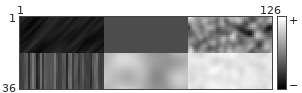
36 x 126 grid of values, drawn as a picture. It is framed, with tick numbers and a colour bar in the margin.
The table splits into 2 rows of 3 panels. Panel 1,1: very low, slanting up to the right, faint in contrast. Panel 1,2: low, flat. Panel 1,3: middling, blotchy, strong in contrast. Panel 2,1: low, streaked downward. Panel 2,2: high, smooth. Panel 2,3: very high, blotchy, faint in contrast.
